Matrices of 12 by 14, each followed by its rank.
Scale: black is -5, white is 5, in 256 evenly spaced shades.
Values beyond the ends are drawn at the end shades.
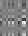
one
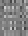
two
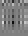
one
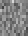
full rank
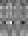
two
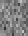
full rank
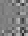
two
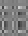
one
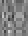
two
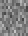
full rank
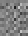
two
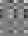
one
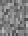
full rank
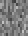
full rank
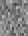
full rank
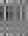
one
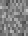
full rank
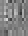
two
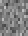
full rank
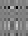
one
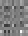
two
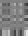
one
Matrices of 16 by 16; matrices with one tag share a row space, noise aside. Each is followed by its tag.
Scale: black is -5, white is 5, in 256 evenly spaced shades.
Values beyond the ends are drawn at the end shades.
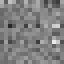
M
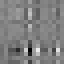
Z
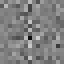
Z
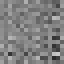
M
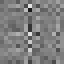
Z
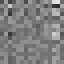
M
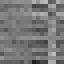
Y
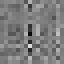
Z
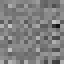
M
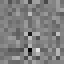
Z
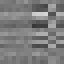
Y
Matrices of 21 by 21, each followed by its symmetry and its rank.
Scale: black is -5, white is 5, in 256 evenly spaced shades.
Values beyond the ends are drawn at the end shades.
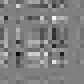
antisymmetric, rank two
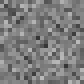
symmetric, full rank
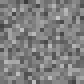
neither, full rank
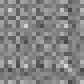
symmetric, rank three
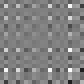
symmetric, rank one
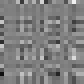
antisymmetric, rank two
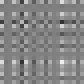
symmetric, rank one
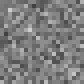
symmetric, full rank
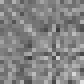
symmetric, rank three
